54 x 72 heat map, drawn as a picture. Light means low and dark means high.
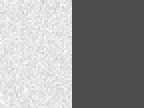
It is made of 1 by 2 panels. Panel 1,1: very low, fine-grained, faint in contrast. Panel 1,2: high, flat.
